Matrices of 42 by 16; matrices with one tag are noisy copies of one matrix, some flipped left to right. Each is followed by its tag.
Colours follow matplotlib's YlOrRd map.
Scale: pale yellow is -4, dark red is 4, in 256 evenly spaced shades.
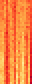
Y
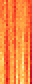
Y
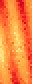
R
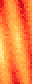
R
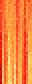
Y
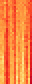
Y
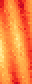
R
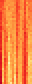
Y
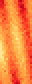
R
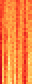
Y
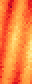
R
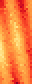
R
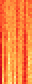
Y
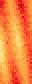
R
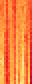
Y
